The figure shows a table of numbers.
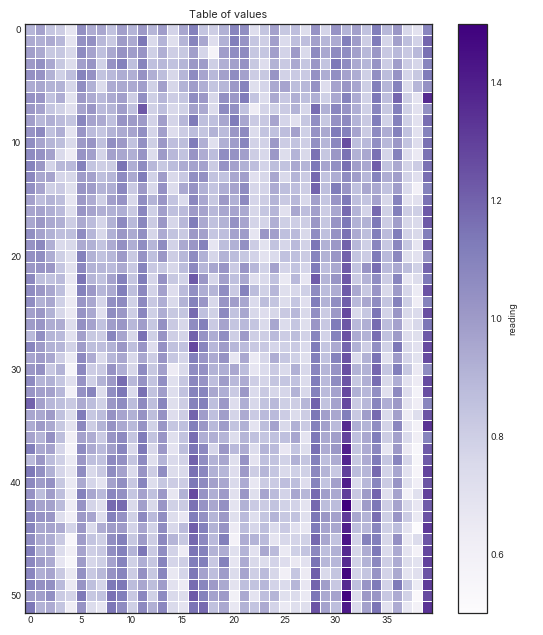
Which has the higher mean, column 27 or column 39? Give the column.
39
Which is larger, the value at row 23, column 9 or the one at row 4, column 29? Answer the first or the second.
the first
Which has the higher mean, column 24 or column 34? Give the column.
34
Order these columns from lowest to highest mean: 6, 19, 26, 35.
35, 26, 6, 19
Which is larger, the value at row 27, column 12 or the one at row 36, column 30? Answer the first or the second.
the second
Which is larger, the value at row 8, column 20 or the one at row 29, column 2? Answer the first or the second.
the first
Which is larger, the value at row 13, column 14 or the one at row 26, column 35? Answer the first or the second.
the second
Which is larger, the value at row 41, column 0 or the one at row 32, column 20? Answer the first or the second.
the first
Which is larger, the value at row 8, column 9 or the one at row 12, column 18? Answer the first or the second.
the first
